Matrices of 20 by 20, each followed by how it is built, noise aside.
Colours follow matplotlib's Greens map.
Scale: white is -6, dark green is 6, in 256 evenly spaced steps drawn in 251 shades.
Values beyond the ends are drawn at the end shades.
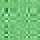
low rank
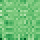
low rank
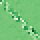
banded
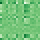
low rank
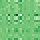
low rank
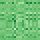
low rank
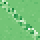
banded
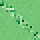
banded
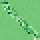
banded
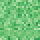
low rank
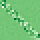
banded
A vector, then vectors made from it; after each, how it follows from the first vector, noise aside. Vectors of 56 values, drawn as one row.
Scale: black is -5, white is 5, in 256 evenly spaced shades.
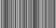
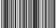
scaled up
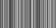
wrapped around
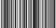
scaled up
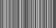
wrapped around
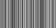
wrapped around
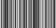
scaled up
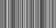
wrapped around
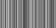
wrapped around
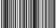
scaled up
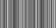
wrapped around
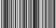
scaled up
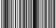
scaled up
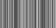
wrapped around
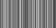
wrapped around
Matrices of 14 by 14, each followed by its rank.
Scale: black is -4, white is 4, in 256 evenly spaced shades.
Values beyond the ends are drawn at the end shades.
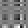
one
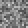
full rank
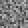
full rank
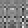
two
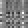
two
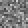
full rank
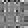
two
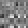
two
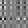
one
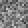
full rank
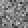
full rank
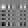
one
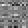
two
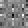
two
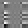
one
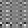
one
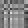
one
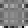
one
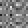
two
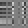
one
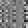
two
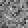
full rank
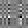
one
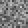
full rank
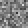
full rank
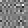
two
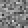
full rank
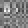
two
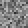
full rank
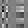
one
